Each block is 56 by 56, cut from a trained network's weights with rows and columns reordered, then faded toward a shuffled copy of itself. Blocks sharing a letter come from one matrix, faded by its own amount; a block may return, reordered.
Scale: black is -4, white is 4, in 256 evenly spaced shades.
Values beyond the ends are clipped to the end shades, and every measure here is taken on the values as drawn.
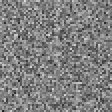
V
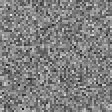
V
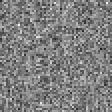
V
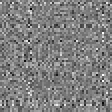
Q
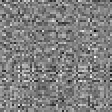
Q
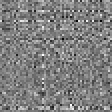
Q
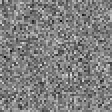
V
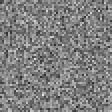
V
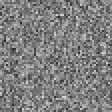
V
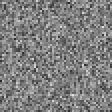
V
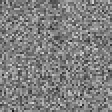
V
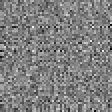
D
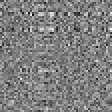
D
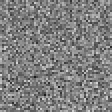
V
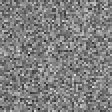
V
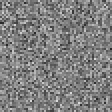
V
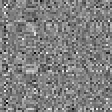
Q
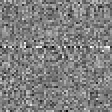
D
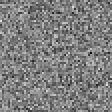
V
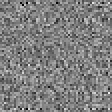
D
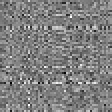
Q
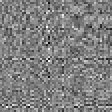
Q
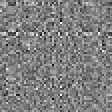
Q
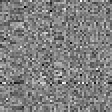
D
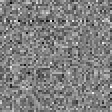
D
